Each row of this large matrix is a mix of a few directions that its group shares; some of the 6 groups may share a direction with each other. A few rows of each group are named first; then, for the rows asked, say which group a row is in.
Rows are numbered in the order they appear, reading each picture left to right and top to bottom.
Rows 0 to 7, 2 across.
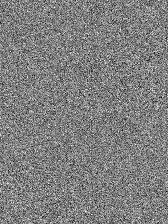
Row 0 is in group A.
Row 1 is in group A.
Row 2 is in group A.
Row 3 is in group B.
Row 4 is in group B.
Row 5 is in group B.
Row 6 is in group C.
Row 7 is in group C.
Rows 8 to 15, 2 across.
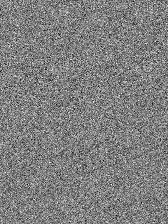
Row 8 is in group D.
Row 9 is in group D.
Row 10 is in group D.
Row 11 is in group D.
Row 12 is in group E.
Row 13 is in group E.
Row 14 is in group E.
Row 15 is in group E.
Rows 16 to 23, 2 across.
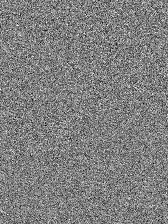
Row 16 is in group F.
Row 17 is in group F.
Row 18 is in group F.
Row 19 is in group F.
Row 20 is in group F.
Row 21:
C
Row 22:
C
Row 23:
F
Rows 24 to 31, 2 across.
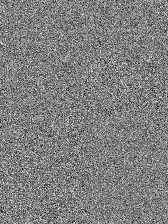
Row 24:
C
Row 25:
D
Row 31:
C
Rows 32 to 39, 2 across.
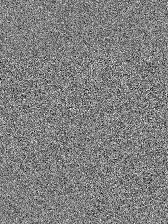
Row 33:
C
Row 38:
D
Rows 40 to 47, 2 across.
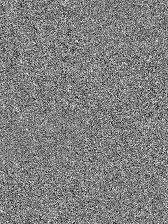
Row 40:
B
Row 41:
E
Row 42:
B
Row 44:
B
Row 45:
A
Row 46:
C
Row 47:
A
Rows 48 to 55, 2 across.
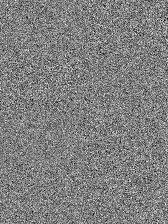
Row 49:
F
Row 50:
F
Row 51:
C
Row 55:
D
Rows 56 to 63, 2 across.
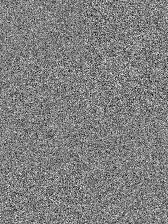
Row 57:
C
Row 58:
E
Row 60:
D
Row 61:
A
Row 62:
F
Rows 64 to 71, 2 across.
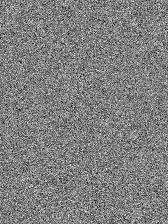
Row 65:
D
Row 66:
F
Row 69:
D
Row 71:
C
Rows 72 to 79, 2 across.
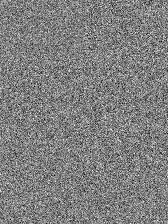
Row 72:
F
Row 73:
A
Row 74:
E
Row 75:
E
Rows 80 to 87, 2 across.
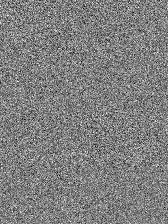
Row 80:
C
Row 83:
D
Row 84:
E
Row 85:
C
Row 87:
E
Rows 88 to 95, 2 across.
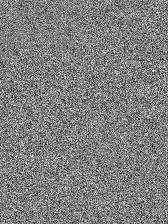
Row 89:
D
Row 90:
B
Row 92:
F
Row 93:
A
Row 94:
F
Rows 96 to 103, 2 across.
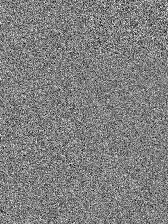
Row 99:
A
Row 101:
F
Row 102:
C
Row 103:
B
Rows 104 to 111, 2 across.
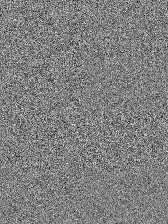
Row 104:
D
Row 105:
C
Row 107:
E
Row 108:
D
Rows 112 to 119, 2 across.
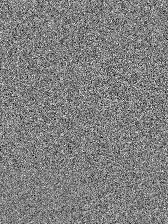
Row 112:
E
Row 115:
F
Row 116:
A
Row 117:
F
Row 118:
E
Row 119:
E
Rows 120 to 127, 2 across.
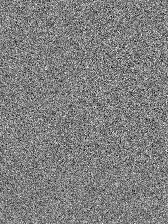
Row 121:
E
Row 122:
F
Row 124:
B
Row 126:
B
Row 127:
E
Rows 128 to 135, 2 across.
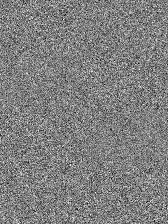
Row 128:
D
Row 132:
B
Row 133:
B
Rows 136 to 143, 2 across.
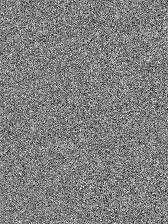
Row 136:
E
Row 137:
E
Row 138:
A
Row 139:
A
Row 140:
E
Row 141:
B
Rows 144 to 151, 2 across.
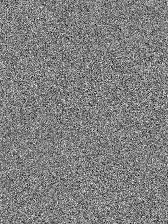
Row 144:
B
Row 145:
B
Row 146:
B
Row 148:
E
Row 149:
D
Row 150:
E
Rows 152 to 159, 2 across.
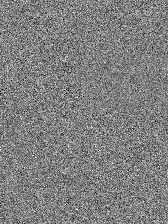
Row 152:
D
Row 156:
A
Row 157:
C
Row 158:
B
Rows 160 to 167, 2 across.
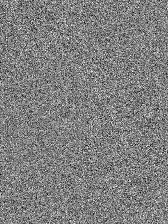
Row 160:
B
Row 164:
A
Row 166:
A
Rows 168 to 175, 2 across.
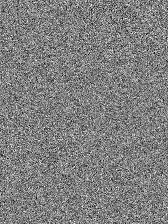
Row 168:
A
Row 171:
D
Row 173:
E
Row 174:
A
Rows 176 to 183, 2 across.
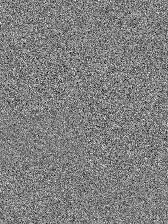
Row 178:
D
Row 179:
F
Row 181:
F
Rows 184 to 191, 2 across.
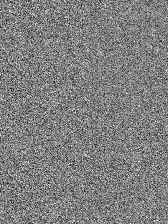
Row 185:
B
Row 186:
C
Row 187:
C
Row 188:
B
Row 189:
C
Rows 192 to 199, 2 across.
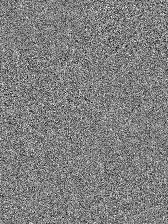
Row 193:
E
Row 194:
A
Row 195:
C
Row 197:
B
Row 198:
A
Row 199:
E
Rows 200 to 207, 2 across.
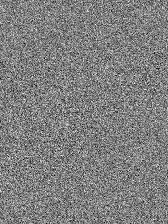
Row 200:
B
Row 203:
D
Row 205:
C
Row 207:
C
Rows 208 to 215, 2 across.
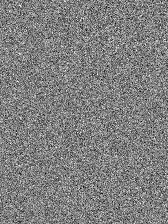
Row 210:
D
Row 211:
D
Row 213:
F
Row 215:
D
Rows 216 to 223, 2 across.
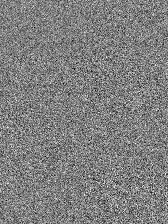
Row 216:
E
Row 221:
F
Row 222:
B
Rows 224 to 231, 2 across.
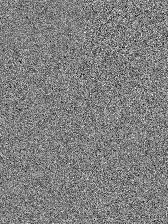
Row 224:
B
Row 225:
E
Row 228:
C
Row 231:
A
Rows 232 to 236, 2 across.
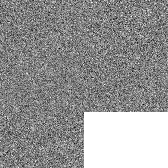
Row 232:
B
